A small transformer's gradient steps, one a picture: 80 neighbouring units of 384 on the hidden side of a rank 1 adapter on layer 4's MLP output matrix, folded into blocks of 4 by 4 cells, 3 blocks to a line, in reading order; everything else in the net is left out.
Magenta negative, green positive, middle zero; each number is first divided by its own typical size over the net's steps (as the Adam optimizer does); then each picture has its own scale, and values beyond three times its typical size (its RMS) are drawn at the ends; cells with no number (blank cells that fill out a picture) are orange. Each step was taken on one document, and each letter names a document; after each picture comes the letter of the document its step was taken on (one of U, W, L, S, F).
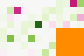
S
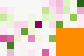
S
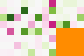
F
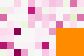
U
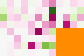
F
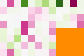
U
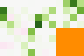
S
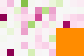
F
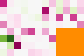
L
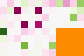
U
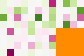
F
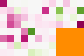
L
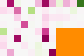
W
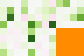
F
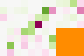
S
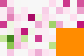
L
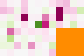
L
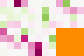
L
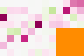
S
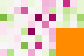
F
